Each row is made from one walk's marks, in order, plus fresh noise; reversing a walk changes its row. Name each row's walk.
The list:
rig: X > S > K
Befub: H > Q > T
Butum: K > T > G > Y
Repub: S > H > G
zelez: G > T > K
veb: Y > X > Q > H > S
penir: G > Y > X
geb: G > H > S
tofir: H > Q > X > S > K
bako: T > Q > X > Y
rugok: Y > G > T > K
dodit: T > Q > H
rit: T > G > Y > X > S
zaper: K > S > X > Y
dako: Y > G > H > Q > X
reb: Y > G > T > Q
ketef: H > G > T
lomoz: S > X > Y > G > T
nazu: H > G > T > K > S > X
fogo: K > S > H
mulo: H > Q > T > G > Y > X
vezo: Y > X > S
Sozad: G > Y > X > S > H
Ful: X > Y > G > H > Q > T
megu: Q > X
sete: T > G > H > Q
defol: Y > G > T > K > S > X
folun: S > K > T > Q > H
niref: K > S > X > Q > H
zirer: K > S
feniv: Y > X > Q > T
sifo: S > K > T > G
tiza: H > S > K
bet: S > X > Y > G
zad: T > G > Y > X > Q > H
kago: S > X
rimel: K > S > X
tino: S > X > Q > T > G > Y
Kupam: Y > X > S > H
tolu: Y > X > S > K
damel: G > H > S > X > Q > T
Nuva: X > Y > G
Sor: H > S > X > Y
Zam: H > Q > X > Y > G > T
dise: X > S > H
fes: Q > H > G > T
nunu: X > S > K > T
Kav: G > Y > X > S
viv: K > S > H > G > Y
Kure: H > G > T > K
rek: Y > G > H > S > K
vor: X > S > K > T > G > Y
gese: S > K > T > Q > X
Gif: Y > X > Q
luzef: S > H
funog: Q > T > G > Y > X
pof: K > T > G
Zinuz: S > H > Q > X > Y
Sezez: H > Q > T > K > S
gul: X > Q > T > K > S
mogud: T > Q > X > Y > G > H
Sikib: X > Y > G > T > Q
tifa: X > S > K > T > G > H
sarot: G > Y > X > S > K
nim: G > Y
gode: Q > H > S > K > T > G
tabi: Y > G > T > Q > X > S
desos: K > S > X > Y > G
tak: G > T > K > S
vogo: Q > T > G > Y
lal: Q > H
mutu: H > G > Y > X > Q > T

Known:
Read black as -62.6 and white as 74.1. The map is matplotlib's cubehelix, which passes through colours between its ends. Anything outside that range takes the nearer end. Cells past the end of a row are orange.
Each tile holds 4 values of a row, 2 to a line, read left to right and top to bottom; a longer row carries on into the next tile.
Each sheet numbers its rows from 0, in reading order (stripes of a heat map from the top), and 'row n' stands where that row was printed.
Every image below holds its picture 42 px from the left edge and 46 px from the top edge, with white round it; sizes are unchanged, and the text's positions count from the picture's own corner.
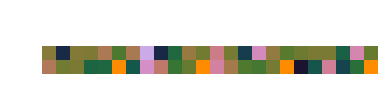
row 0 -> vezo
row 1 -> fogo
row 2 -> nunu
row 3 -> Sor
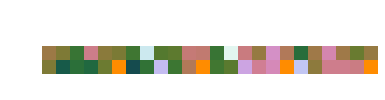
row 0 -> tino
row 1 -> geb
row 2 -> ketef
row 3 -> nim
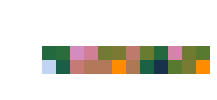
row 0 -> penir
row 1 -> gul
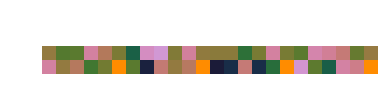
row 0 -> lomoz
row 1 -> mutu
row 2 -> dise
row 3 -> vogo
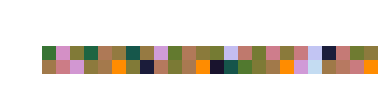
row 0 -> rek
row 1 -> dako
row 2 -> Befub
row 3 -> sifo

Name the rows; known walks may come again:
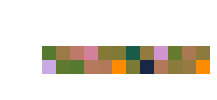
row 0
tabi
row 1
dako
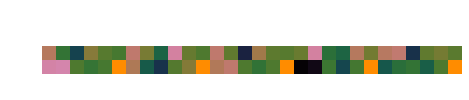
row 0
zaper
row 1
gul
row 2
rimel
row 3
tofir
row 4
niref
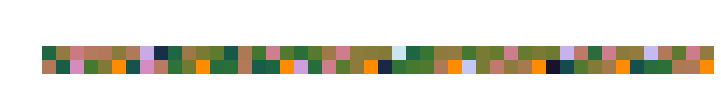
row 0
Sozad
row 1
fogo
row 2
Kupam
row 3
Kav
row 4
gode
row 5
sarot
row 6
Befub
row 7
dodit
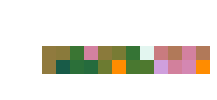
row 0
tino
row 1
ketef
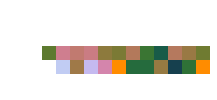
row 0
rugok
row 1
kago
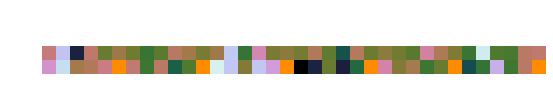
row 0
sifo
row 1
bet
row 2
pof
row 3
Zinuz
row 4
lomoz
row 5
geb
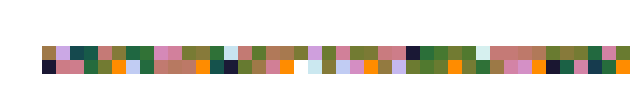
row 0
tiza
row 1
penir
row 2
fes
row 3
Butum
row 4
zirer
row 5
sete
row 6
Sor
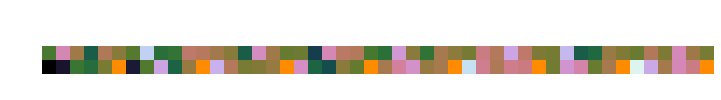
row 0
lal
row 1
Repub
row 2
vor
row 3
feniv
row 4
rek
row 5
rit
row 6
viv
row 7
defol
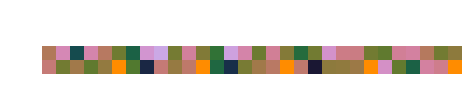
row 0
tifa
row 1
mutu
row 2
mulo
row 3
Ful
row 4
vogo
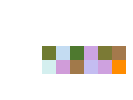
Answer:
zelez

